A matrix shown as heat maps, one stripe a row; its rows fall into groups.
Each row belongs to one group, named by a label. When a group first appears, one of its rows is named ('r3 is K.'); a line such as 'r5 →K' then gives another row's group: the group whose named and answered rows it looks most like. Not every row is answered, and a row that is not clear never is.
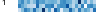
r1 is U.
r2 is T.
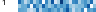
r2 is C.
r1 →T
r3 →T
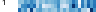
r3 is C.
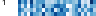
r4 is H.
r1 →C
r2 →H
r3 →T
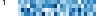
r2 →H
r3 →U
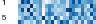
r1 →U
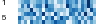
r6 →H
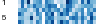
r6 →T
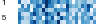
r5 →T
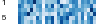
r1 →U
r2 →T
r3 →C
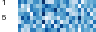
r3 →H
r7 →T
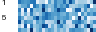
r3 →H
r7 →H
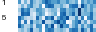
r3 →U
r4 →U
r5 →T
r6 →H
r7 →T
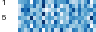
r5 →C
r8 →T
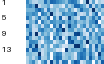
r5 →T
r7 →T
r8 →H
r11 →U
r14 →C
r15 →C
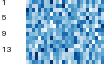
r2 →H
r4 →T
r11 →T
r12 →H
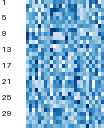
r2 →T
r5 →T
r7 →C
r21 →T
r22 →T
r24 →T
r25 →H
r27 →U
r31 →C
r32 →U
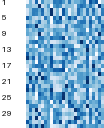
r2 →C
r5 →T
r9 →C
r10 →H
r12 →H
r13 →U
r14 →H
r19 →C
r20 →U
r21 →U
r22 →H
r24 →H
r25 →H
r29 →C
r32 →U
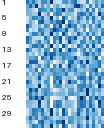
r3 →H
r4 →C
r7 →T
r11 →T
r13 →T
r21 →T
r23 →U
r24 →U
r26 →C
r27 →C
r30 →U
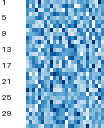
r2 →H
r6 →T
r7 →T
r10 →T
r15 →U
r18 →C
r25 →C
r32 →U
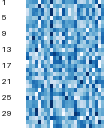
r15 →T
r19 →U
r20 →T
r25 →H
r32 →C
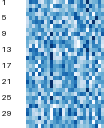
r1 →U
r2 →C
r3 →U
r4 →T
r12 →H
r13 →U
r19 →H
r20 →T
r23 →U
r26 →T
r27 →U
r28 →T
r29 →T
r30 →C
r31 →T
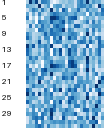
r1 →U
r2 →C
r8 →H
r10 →T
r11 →C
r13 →T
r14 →T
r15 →U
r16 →U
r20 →H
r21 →C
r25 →U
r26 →T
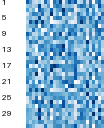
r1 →T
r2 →C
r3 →H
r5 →C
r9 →T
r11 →U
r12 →H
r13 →H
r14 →T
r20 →T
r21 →H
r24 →U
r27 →H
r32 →T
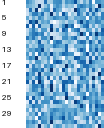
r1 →T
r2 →C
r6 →U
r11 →C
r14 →H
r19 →C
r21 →H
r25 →H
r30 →H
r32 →C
